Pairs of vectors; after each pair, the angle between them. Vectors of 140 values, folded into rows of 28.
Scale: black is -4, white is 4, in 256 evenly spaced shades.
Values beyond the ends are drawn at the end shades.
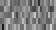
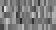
partly aligned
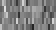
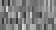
partly opposed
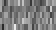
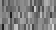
partly aligned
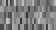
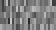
partly opposed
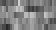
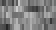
nearly parallel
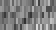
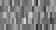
nearly opposite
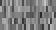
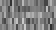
nearly opposite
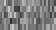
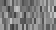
nearly opposite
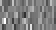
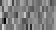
nearly opposite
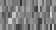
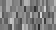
partly aligned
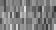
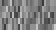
partly aligned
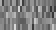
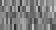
nearly opposite
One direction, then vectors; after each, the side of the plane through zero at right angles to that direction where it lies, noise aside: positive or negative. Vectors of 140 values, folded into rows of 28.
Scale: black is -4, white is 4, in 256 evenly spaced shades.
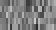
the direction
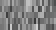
negative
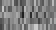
negative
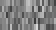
negative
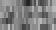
positive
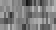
positive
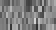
positive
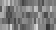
negative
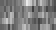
negative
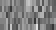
negative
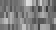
negative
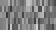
negative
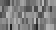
positive
